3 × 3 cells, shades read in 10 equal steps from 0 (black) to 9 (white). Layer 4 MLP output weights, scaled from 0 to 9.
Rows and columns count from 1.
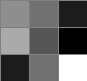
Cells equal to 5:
1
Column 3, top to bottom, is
1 0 9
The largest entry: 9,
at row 3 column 3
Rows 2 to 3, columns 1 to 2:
6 3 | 1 4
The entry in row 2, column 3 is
0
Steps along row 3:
up up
